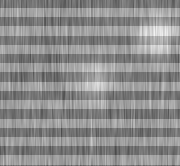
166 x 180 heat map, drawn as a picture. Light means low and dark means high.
Dips: two. Slope: none. Ninth with the lowest average: top right. Stripes: horizontal, repeating 9 times.
